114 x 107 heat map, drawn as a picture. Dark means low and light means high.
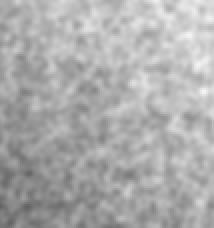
Ninth with the highest average: top right. Slope: up to the top right. Grain: blotchy. Stripes: none. Ninth with the lowest average: bottom left.
